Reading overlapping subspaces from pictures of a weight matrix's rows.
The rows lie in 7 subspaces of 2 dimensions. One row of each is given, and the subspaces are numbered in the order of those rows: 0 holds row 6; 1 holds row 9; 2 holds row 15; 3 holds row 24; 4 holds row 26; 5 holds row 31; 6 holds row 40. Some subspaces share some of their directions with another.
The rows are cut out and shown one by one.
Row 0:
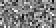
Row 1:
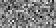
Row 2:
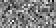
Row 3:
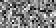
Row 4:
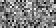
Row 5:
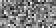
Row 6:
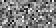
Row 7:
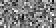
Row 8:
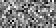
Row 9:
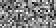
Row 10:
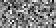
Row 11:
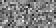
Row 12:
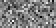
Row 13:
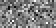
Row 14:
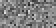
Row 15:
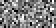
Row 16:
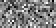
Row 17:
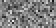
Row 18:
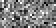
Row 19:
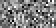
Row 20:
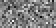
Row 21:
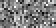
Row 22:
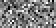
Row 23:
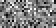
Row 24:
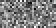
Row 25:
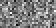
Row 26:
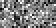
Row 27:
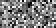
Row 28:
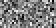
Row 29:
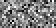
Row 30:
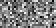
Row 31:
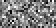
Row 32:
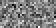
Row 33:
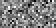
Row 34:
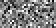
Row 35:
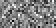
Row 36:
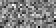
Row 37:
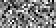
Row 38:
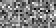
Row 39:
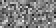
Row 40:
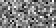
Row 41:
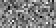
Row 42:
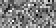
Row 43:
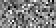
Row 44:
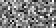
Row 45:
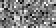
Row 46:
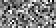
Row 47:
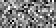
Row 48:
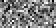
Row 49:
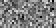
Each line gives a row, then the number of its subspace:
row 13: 2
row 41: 1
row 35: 0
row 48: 4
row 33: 3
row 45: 4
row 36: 0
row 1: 1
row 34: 5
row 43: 4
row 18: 4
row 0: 2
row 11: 0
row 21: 4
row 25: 6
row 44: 6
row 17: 5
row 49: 2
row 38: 1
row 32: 0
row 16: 3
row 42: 6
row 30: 6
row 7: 2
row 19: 4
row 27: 3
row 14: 5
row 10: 6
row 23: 3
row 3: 1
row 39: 0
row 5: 5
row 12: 5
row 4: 3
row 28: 2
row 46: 3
